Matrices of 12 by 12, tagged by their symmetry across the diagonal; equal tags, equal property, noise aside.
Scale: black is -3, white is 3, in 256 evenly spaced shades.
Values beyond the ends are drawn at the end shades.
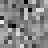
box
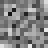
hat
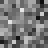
hat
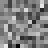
box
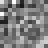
hat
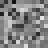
hat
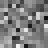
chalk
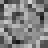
hat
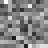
box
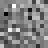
chalk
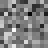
chalk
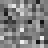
chalk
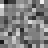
chalk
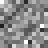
hat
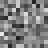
chalk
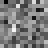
box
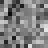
box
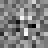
chalk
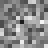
hat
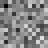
hat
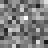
box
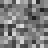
box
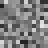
chalk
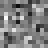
chalk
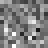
box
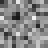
hat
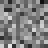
box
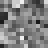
chalk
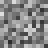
hat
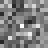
box
